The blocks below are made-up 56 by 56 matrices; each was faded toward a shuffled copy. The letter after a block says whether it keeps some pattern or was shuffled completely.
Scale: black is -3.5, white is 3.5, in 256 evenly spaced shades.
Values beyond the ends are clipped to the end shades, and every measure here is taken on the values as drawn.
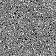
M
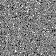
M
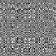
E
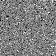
M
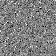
M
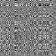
E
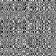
E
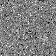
M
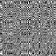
E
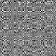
E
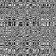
E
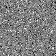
M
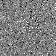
M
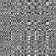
E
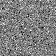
M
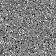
M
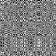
E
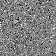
M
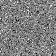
M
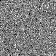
M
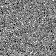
M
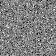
M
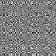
E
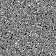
M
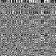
E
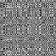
E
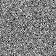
M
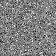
M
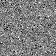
M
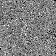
M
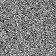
M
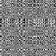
E
